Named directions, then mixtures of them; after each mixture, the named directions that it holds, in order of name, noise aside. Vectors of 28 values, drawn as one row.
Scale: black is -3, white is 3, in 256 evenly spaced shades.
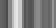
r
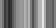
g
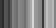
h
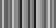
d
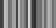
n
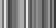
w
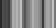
h, r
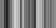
d, g, r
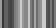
d, g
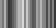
g, w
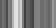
r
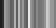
h, n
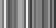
w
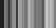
h, n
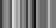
d, n, r
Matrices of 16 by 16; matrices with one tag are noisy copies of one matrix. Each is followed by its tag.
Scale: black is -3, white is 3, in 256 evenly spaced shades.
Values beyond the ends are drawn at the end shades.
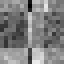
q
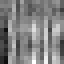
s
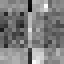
q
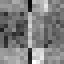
q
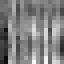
s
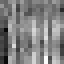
s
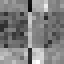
q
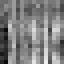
s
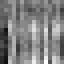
s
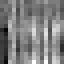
s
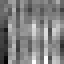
s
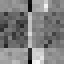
q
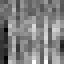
s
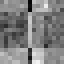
q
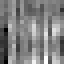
s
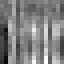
s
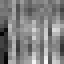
s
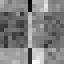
q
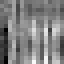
s
